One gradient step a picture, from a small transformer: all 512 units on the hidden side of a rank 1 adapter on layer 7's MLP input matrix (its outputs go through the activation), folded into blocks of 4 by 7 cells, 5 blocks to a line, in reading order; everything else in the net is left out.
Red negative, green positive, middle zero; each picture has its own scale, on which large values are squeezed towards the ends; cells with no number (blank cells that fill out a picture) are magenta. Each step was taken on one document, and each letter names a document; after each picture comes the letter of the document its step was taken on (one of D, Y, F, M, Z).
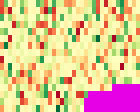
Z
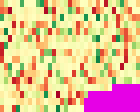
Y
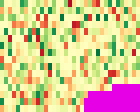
Y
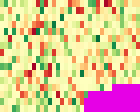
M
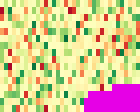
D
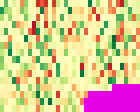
M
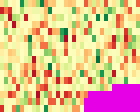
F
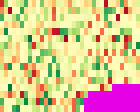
F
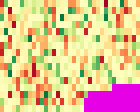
F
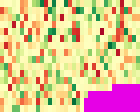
D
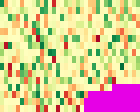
Y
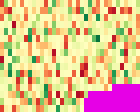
Z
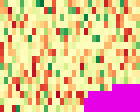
F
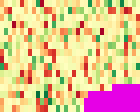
Z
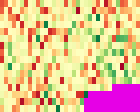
Z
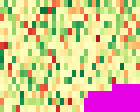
Y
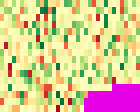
Y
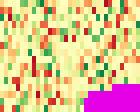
F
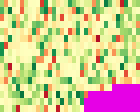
Z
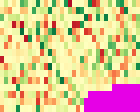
D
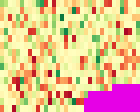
F
